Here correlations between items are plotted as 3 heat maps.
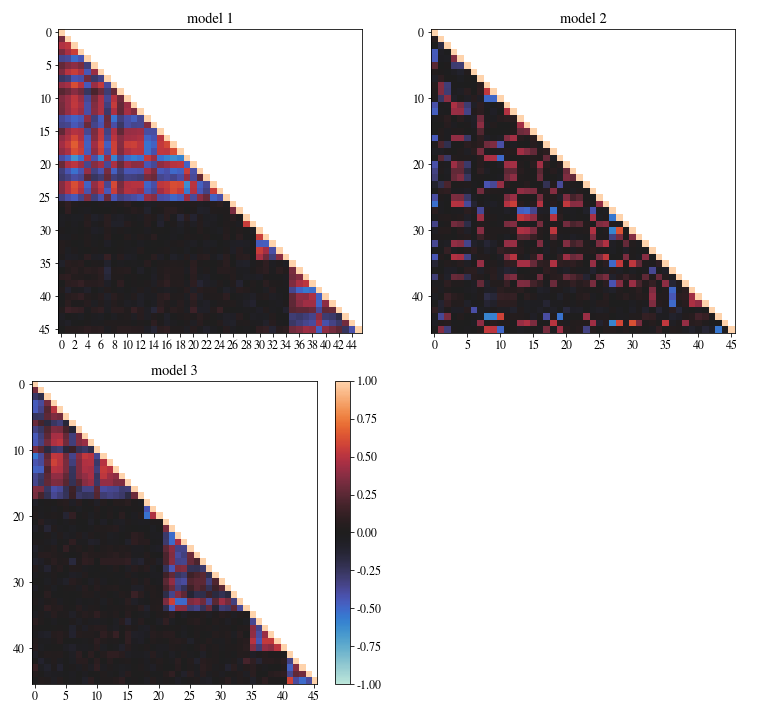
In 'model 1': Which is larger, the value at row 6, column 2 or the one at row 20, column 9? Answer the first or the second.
the first
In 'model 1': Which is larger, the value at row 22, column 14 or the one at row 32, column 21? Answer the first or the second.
the first
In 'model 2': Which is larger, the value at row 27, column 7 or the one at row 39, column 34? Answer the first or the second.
the second
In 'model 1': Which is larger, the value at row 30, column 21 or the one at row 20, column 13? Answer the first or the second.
the first
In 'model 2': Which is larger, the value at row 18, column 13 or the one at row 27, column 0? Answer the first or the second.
the first
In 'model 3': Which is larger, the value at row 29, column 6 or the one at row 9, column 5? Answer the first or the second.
the second
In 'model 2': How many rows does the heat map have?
46
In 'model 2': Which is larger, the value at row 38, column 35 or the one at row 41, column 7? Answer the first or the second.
the first
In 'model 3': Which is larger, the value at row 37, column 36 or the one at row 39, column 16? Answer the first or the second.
the second
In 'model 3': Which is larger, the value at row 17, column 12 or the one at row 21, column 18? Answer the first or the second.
the second
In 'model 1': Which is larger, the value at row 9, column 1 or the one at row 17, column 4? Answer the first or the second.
the first
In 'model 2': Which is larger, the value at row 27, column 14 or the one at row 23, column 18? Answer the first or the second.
the second
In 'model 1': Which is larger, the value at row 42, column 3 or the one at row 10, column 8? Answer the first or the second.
the second
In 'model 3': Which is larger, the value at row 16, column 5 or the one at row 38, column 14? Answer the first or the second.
the second
